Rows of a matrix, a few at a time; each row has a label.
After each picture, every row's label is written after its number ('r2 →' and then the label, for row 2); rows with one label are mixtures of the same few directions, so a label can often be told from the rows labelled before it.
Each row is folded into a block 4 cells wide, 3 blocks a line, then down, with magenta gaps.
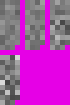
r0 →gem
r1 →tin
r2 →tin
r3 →tin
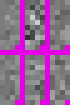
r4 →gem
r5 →gem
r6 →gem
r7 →tin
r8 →gem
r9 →gem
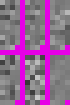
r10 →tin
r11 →tin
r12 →gem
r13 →tin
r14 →tin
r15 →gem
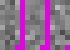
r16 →tin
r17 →gem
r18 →gem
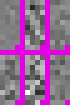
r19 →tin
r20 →gem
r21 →tin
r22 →gem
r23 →gem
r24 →tin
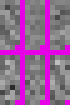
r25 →gem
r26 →tin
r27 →gem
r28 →gem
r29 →tin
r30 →gem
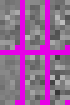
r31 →gem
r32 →gem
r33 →gem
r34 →gem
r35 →tin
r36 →tin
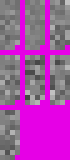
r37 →tin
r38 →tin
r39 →tin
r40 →tin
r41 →tin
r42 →gem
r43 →tin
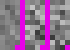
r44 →gem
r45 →gem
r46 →tin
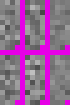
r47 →tin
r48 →gem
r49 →gem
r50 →tin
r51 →tin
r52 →gem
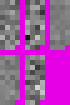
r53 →tin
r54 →gem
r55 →tin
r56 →tin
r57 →gem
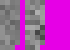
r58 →tin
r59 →gem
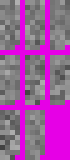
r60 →tin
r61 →tin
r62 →tin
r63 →tin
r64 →gem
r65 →gem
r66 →gem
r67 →gem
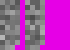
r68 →tin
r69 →tin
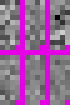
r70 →tin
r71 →tin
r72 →gem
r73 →tin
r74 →tin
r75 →gem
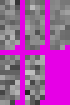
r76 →tin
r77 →gem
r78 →gem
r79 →gem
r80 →tin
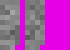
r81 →gem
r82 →gem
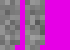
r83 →tin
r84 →tin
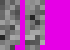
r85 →gem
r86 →gem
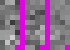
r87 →tin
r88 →gem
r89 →gem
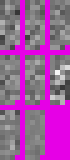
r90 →gem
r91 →gem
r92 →gem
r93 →tin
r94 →tin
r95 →gem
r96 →tin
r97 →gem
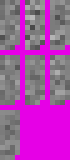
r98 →gem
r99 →tin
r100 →gem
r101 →gem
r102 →gem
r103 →tin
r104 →gem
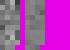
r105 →tin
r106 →gem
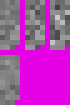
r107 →gem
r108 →gem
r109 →gem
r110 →gem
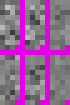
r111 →gem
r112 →gem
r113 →gem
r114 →tin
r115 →gem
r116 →gem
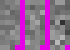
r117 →gem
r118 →gem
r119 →tin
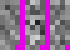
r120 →gem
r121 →tin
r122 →tin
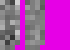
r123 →tin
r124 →tin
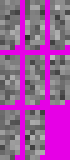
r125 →gem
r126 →gem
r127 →gem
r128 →tin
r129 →gem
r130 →tin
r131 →gem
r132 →tin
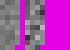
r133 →tin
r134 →gem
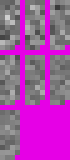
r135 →gem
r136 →gem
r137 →gem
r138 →tin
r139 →gem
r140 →gem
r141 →gem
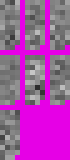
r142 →tin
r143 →gem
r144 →tin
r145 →gem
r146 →gem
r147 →gem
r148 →tin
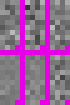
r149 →gem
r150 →tin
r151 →tin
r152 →gem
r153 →tin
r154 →tin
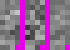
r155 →gem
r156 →gem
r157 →gem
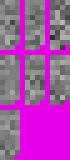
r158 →tin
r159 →gem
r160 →gem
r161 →tin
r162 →tin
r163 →tin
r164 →tin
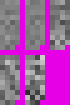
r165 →tin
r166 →tin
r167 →tin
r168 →gem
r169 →tin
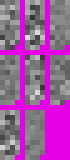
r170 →tin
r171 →gem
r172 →tin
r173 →tin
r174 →tin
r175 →gem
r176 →gem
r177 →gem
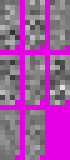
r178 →gem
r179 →tin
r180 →tin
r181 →tin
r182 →gem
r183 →gem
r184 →gem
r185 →tin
